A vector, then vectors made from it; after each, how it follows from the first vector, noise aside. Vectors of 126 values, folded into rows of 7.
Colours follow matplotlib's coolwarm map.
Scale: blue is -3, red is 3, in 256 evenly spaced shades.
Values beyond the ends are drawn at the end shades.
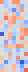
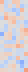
shrunk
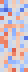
reversed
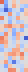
reversed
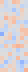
shrunk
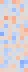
shrunk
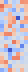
wrapped around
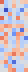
reversed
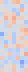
shrunk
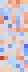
wrapped around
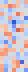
wrapped around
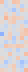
shrunk
